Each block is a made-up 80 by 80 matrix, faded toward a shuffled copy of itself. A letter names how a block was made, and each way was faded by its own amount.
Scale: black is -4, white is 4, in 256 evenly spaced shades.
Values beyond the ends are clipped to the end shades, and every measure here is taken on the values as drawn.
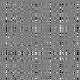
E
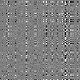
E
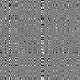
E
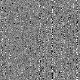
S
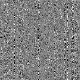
S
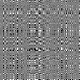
E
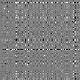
E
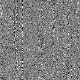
S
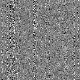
S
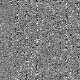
S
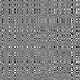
E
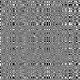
E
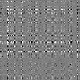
E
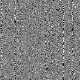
S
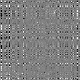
E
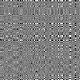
E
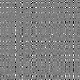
E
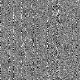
S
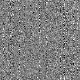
S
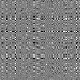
E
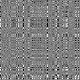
E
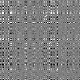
E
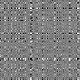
E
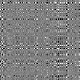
E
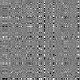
E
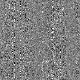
S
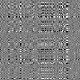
E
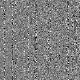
S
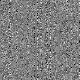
S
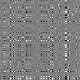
E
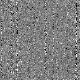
S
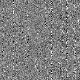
S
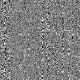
S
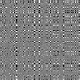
E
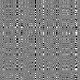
E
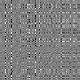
E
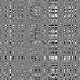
E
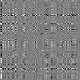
E
